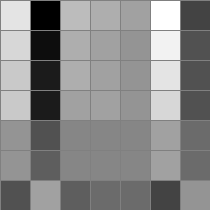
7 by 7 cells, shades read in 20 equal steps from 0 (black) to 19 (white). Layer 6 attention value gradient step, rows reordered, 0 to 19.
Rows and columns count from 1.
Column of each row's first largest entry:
6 6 6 6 6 6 2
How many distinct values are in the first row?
7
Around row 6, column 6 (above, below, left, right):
12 5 10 8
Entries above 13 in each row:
3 2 2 2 0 0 0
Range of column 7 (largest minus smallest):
6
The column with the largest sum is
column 6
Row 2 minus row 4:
1 -1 1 0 0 2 0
